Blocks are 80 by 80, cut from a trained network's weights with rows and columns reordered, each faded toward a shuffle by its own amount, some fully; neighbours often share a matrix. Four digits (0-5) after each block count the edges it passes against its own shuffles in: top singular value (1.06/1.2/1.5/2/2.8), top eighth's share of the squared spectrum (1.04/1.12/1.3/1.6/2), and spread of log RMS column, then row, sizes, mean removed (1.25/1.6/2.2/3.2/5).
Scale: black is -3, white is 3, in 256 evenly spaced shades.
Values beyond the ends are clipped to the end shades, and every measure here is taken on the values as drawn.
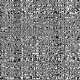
3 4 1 4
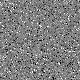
0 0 0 0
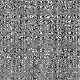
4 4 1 4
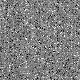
1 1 0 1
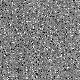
1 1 0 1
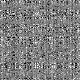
3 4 1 3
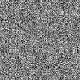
4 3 1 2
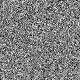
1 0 0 0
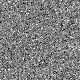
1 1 0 0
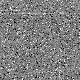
0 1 0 0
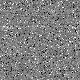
0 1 0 0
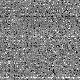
3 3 2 1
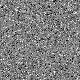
0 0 0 0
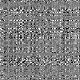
4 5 2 4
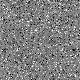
0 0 0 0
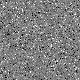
0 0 0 0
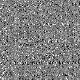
3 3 1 2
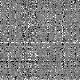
3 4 3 2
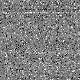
2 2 1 1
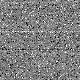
2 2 1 1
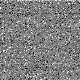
2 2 1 0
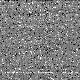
2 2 1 0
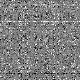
3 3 3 2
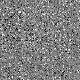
3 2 0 2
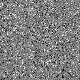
2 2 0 1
